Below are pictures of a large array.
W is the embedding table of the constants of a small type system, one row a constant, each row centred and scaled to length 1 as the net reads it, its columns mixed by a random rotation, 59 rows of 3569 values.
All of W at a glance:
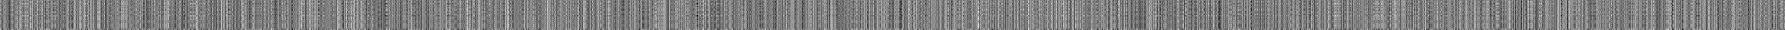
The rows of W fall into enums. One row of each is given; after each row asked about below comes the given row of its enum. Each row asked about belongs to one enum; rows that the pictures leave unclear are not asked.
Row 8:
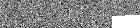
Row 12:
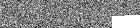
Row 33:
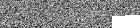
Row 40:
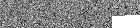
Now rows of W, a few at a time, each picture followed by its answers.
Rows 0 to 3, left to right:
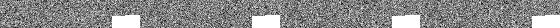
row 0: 33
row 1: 40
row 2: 8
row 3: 8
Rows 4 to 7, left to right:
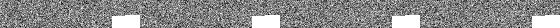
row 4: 8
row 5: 12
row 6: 33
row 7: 33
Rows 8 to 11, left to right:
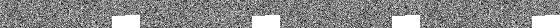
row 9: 33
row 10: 40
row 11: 8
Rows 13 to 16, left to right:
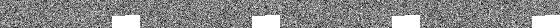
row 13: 33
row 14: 40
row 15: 12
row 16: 8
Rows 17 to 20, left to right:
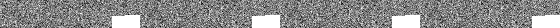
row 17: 12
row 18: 8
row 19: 8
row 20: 8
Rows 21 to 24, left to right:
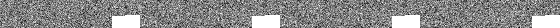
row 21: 40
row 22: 12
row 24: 33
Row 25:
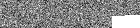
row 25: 12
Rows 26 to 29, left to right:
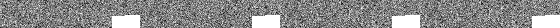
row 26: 12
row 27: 40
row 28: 8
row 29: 8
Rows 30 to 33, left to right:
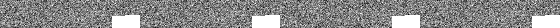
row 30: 33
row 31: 33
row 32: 12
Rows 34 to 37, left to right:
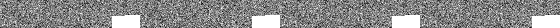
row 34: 12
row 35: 8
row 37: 12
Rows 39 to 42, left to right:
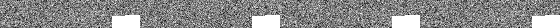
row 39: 33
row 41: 12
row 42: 33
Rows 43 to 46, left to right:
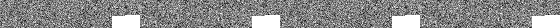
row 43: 40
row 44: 12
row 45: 40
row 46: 12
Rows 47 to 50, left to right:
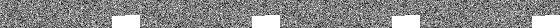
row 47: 8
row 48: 12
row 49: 12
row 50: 33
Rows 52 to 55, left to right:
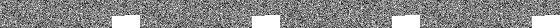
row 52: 12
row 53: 12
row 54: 8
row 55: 12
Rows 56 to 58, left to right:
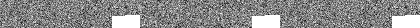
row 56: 40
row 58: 40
